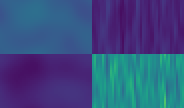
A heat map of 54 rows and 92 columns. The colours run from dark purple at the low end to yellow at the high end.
It is made of 2 by 2 panels. Panel 1,1: low, smooth, faint in contrast. Panel 1,2: very low, streaked downward, faint in contrast. Panel 2,1: very low, smooth, faint in contrast. Panel 2,2: middling, streaked downward.
